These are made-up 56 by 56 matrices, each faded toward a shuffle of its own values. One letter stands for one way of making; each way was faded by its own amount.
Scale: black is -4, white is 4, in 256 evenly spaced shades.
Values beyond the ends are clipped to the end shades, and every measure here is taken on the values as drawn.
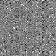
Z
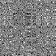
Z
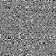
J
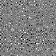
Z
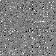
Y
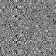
Z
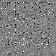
Y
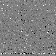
Y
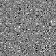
Z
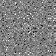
Z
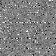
Y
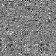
J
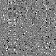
Z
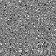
J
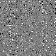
Y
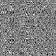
J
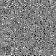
Z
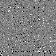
Y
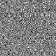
J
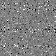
Y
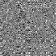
J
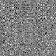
J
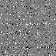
Y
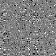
Z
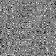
Z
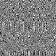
J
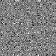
J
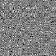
Z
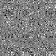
J
